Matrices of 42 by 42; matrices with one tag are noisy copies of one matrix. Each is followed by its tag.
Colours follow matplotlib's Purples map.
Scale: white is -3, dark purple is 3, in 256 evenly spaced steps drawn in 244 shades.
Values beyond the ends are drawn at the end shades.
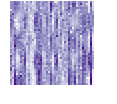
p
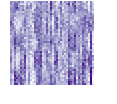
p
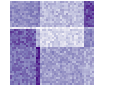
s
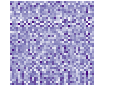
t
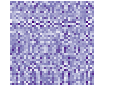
t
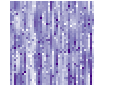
p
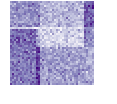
s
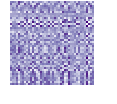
t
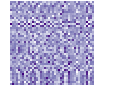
t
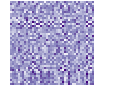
t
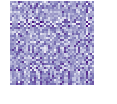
t
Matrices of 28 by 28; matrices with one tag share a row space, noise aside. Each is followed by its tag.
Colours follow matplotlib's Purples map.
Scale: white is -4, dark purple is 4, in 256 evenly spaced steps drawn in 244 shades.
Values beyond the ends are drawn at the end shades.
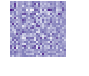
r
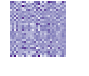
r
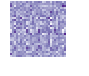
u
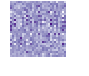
u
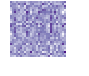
u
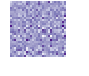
u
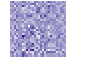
r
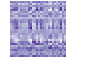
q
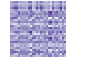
q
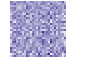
u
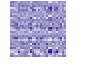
q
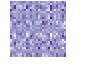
u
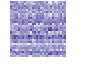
q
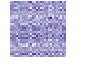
q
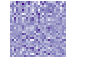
r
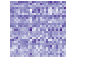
q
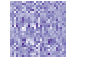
r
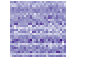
q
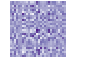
r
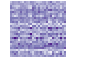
q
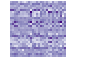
q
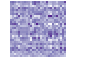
q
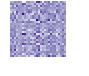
r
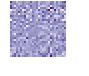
u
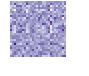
u
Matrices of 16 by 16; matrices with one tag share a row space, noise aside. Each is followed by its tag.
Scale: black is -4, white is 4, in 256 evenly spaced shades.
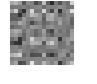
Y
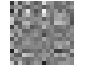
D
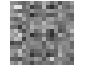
Y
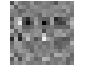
D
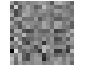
D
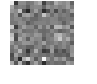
D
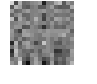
D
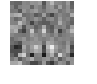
Y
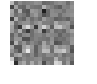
D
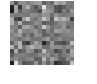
D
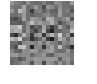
Y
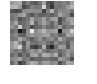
Y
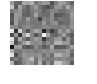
D
